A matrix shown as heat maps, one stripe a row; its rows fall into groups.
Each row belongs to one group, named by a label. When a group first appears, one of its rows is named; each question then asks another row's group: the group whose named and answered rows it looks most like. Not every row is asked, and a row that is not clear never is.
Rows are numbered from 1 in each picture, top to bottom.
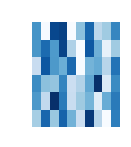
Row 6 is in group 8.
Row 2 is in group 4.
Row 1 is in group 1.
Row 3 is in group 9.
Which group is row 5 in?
1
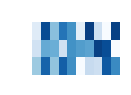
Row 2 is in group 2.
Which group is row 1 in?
8
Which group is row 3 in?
9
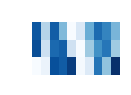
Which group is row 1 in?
1
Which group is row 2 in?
1
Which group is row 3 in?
9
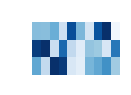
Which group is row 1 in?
2
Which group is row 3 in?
1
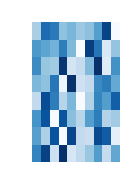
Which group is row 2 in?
4
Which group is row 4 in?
2
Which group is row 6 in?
4
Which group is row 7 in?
2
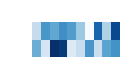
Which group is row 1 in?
9
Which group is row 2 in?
1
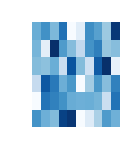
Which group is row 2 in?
1
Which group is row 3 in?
2
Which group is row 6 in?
9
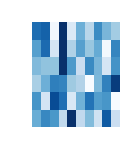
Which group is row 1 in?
4
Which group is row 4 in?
9
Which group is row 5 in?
1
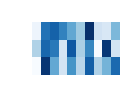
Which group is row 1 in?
8
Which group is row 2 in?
2
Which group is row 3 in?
8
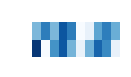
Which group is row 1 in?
9
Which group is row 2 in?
1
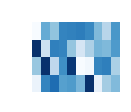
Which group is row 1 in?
8
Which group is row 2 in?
1
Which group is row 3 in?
9
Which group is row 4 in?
8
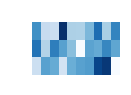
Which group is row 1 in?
4
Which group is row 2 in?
1
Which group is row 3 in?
2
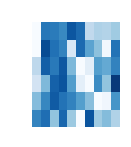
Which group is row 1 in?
8
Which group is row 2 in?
8
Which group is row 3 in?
9
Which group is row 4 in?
9
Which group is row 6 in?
4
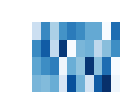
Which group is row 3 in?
2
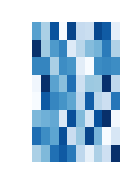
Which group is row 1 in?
2
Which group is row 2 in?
1
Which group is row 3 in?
9
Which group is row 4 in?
2
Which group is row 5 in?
8
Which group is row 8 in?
9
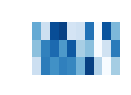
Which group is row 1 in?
1
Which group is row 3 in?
8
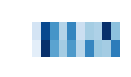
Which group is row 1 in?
2
